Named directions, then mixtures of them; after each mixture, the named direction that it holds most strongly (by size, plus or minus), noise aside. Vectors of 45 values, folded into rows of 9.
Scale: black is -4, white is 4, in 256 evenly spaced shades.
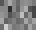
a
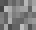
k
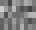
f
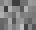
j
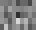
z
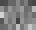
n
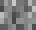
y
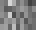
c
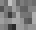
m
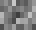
y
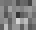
z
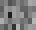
c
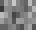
y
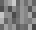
y
